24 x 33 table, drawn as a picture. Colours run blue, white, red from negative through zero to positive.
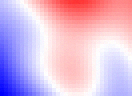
Lone odd cells: none. Ninth with the lowest average: bottom left. Slope: up to the top right. Calmest part: centre.
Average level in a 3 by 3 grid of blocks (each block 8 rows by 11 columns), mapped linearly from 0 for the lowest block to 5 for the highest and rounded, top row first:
255
143
032
